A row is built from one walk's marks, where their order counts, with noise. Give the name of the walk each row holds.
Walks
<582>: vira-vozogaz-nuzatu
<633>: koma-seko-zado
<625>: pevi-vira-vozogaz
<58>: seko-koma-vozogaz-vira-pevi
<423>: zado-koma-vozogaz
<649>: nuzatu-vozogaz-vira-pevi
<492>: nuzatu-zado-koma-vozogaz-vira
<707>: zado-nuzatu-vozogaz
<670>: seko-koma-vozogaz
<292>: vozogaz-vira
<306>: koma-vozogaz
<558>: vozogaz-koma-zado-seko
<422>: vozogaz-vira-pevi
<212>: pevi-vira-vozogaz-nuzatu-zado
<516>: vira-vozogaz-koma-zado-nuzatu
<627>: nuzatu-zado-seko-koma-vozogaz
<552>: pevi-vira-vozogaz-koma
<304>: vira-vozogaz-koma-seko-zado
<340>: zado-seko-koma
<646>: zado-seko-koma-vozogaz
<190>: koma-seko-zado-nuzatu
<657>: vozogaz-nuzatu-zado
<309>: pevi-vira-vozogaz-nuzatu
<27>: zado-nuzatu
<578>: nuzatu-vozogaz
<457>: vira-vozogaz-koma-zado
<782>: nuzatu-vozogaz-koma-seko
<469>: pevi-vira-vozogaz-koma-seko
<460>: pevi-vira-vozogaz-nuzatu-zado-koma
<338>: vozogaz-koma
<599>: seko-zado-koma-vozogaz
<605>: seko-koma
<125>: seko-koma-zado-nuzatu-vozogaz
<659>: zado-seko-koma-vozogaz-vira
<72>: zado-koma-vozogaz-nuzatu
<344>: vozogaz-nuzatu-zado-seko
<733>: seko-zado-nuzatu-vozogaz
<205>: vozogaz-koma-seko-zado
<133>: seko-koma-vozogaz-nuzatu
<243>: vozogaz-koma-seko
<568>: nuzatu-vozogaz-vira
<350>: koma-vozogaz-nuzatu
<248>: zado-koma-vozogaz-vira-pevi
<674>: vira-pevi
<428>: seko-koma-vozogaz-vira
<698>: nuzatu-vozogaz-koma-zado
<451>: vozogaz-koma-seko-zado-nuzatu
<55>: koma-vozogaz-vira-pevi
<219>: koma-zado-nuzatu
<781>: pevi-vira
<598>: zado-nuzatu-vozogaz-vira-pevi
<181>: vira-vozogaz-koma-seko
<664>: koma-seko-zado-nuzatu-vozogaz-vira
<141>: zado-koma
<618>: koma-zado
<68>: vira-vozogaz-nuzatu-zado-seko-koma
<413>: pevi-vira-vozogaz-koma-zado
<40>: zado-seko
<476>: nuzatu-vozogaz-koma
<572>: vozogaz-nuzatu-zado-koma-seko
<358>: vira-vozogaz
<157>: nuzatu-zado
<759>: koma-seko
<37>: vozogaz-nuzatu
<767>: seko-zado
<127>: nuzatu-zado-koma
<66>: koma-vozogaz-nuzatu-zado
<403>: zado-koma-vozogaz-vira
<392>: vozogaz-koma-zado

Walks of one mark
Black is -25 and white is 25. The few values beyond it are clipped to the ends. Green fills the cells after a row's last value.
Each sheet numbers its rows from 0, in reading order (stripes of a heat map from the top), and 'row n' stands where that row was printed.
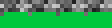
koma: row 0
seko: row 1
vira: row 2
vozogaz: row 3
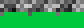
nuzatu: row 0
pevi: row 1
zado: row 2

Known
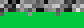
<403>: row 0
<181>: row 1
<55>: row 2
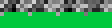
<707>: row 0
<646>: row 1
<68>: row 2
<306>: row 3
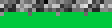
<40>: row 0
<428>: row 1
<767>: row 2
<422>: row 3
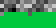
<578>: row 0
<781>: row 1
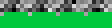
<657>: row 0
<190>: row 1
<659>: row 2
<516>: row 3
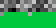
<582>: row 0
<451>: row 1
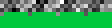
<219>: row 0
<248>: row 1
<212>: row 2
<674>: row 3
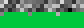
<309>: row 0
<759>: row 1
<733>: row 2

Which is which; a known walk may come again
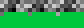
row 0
<649>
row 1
<157>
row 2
<451>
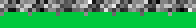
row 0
<457>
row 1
<492>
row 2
<605>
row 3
<212>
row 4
<422>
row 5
<58>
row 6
<66>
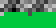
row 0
<572>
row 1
<781>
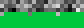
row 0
<782>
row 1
<670>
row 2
<190>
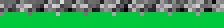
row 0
<759>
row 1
<568>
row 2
<733>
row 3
<358>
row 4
<707>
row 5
<40>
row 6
<350>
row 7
<304>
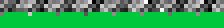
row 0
<243>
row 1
<664>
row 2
<392>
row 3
<248>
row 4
<340>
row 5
<460>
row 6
<423>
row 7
<598>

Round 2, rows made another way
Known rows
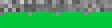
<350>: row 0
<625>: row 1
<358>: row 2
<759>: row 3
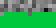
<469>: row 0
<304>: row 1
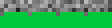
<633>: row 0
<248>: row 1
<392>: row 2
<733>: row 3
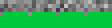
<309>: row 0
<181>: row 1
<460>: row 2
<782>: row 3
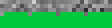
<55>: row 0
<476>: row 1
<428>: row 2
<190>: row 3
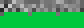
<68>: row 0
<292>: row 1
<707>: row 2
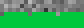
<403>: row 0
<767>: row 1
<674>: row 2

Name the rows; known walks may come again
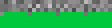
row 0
<358>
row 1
<344>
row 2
<605>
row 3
<27>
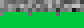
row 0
<243>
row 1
<657>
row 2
<451>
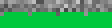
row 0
<309>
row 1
<157>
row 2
<72>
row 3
<649>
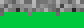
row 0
<767>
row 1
<568>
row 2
<633>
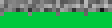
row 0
<457>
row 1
<516>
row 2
<558>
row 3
<205>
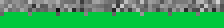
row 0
<141>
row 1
<212>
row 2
<125>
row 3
<781>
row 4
<68>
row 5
<469>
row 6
<670>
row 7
<66>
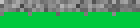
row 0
<248>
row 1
<759>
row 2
<403>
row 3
<492>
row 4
<625>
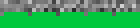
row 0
<578>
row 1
<599>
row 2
<646>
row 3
<392>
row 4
<572>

